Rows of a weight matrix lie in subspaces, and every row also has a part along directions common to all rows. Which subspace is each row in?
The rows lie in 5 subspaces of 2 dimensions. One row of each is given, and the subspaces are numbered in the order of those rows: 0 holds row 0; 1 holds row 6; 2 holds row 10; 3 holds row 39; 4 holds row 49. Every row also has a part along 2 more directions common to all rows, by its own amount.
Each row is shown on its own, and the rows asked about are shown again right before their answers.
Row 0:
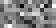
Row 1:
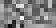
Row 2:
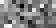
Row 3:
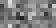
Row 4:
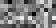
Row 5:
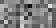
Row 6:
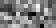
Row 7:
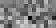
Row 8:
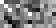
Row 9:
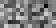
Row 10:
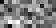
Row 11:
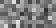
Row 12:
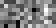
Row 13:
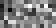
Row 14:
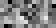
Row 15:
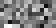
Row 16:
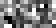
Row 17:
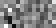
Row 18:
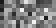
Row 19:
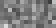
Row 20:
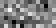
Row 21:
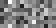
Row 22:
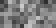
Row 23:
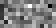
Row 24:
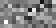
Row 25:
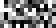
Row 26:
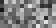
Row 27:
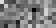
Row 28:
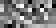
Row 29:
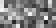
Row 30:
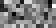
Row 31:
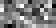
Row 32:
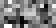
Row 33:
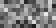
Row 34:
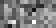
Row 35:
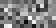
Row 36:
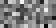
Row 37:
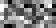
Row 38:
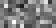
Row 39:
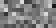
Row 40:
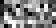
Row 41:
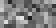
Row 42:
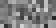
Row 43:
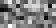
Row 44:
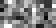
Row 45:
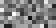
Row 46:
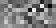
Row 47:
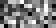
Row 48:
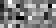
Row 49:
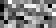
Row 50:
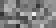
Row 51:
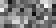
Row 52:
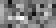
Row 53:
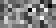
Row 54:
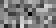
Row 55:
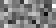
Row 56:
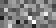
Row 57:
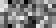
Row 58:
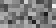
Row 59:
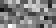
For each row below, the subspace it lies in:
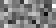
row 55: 3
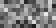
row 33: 3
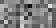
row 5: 4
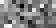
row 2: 0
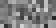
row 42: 3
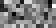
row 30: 3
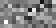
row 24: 4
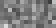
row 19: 2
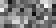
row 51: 0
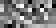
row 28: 0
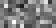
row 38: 0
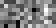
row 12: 2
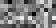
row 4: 3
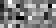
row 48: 1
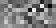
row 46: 4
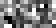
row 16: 2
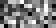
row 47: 3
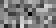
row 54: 4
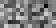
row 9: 1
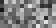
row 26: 0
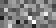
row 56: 3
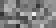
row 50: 1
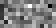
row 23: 4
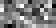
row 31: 0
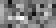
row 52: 1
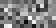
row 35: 3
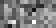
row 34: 1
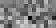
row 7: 3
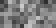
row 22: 0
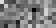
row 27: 2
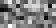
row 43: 1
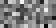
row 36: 3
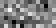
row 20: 0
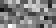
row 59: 1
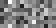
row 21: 3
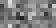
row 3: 1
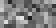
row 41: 4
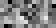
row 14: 4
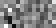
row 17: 2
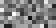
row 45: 3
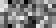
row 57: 0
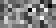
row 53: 4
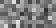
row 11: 2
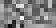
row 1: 0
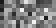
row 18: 1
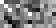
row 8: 2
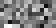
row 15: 1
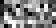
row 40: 2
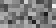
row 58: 3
